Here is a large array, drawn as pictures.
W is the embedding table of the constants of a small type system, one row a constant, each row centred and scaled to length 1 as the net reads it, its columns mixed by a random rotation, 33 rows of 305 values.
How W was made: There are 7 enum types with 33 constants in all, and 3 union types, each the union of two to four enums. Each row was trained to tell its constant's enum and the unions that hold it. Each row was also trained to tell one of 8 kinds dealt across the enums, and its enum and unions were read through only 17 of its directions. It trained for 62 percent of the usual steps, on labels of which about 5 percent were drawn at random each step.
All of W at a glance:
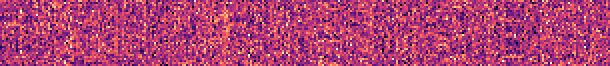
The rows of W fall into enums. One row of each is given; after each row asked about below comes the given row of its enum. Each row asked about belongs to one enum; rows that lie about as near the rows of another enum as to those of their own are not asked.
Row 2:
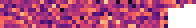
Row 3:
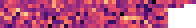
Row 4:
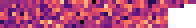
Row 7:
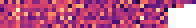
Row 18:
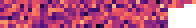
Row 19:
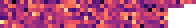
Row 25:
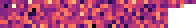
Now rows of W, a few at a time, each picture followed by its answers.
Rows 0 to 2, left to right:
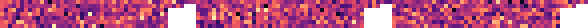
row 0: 18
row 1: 4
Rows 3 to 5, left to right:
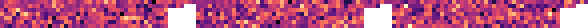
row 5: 25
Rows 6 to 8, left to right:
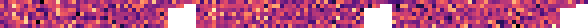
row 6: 7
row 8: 25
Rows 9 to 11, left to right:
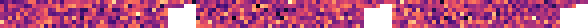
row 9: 19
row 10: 18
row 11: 7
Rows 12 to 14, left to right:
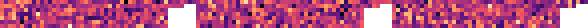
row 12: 7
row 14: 4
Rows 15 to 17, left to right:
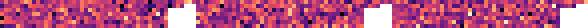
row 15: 3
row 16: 3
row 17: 18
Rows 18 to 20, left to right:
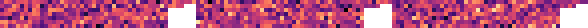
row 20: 25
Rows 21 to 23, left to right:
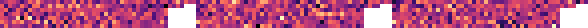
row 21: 2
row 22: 2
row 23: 25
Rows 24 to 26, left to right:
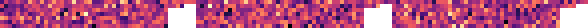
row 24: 2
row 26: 7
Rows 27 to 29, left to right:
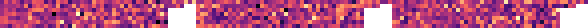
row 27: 18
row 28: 18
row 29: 19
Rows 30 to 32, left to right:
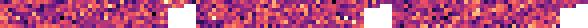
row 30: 2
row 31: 4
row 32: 25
